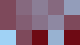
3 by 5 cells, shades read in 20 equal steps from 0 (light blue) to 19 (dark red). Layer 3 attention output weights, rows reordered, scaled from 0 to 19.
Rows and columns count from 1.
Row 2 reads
13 11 9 7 13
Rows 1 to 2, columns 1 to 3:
13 10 8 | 13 11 9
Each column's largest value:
13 13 19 10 19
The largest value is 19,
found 2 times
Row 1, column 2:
10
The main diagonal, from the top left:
13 11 19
